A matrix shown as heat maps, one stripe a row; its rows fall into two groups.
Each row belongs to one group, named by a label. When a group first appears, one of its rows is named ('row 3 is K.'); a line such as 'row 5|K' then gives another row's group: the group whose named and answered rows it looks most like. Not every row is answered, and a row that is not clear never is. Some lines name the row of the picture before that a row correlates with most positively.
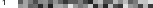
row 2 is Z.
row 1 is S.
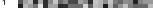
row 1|S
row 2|S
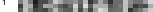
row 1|S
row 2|S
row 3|S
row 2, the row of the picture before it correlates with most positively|2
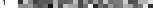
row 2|Z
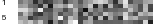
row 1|S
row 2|Z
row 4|S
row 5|Z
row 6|Z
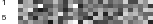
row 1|S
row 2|Z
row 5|S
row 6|Z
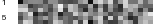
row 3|Z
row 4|S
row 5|S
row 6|S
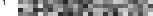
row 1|S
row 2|Z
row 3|S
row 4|S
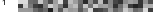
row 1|Z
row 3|Z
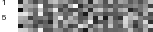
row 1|S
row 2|Z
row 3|S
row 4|Z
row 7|S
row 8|Z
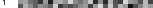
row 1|Z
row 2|S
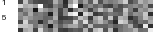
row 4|Z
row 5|S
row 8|S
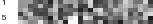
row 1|Z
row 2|Z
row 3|S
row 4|S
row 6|Z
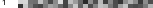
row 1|Z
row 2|S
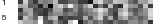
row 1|S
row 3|S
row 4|S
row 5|S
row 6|Z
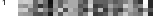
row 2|Z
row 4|Z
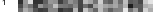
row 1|S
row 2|S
